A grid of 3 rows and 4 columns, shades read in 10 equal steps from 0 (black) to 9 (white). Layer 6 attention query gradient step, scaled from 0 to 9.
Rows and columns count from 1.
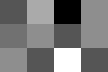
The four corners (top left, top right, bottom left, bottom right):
3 5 5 3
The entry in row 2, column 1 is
4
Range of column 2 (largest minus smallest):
3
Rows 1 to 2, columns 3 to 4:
0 5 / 3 5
